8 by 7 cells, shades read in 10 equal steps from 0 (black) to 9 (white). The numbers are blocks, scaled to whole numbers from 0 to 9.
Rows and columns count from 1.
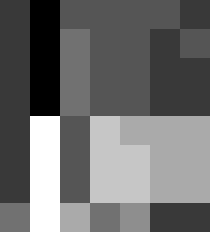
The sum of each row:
16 17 16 16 39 40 40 32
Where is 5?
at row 8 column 5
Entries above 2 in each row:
4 4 3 3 6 6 6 5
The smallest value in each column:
2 0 3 3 3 2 2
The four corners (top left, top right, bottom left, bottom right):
2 2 4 2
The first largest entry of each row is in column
3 3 3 3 2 2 2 2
